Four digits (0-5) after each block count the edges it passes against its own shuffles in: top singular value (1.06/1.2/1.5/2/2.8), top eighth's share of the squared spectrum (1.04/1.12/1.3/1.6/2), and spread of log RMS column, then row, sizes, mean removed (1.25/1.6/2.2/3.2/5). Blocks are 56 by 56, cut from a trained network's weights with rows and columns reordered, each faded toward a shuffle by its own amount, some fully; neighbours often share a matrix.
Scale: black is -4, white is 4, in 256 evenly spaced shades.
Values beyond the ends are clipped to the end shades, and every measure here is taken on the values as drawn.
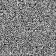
0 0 0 0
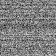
3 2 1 1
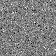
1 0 0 0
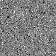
0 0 0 0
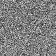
1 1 0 0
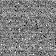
2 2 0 0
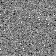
0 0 0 0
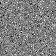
0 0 0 0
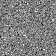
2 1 0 0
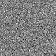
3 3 0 0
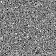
0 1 0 0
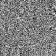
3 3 1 1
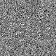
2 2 1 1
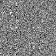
2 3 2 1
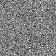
2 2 1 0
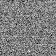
1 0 0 0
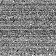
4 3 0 1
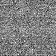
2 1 0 0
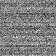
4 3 1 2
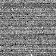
4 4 1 1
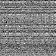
4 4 2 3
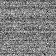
3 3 1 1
